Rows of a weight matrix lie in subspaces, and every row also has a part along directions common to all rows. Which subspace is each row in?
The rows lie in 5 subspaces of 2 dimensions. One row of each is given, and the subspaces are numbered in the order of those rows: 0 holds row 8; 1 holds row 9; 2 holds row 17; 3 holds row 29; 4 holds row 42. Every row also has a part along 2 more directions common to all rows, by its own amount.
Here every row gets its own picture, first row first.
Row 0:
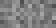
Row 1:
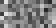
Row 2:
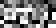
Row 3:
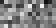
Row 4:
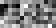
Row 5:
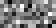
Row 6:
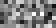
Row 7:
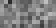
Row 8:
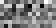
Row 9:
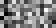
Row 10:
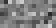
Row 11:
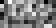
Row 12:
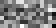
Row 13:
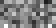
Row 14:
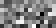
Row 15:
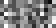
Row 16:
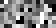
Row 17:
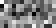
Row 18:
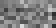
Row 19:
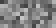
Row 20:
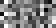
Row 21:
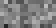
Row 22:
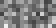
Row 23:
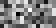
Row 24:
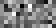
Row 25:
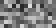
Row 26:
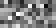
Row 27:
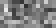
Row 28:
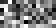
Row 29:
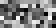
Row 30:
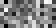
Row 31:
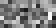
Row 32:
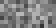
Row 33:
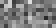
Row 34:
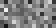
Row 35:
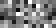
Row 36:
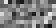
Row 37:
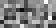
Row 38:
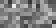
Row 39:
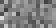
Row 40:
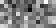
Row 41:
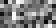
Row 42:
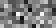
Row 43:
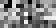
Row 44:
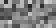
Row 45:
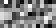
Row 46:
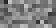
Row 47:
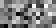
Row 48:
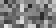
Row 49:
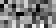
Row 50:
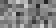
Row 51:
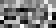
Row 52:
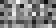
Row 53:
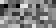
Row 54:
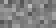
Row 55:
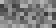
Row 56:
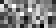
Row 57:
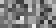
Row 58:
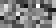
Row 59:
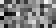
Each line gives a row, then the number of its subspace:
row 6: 0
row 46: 1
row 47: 0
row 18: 3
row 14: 4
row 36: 0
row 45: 0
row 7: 2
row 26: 0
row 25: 4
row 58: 3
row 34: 1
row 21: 4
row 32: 2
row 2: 3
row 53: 3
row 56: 2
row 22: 1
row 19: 3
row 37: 3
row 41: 0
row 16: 4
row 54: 0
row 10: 0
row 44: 0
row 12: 3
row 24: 4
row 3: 0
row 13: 1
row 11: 2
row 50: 2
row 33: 2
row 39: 1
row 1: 1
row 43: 2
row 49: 2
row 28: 1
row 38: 4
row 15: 1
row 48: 4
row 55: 3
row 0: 0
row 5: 4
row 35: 2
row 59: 1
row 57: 4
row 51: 3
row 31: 3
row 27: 1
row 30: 1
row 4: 3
